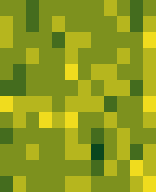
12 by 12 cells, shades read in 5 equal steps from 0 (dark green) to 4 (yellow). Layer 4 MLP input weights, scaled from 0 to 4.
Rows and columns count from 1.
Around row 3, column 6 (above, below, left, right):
2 3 1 3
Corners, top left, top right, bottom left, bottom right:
2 2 1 4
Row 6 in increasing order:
1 1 1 2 2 2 2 2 3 3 3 3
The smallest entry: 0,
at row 10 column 8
